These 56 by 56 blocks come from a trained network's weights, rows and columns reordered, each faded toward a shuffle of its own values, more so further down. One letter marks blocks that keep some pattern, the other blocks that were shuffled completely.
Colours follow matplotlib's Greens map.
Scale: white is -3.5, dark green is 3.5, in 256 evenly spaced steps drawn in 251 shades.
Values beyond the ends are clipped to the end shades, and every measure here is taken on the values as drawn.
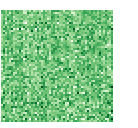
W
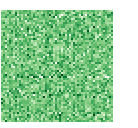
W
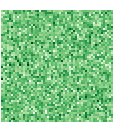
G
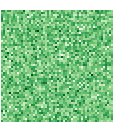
G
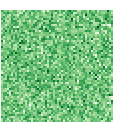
G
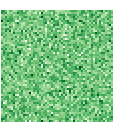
G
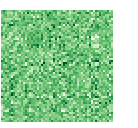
W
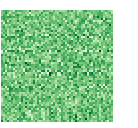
W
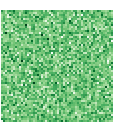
G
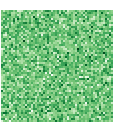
G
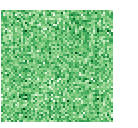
W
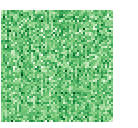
W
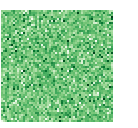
G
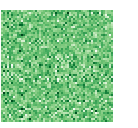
W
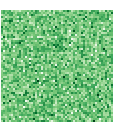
G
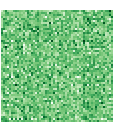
W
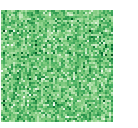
W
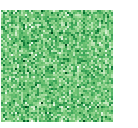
W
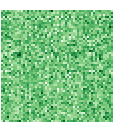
W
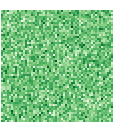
G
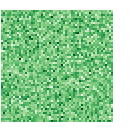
G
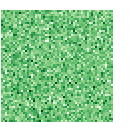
G
